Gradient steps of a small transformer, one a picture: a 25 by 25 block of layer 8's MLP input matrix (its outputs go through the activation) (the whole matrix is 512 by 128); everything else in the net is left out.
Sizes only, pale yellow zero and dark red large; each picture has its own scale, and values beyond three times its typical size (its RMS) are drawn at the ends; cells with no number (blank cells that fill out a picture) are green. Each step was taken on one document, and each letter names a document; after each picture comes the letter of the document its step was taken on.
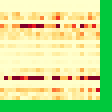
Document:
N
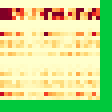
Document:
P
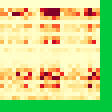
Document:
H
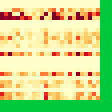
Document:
P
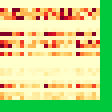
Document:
P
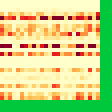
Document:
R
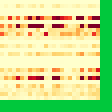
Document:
N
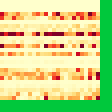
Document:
R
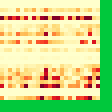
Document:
H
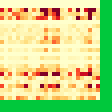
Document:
H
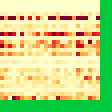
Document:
R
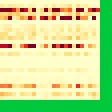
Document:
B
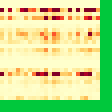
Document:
H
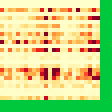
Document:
H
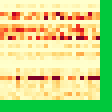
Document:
N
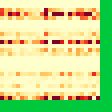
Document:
P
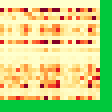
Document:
H
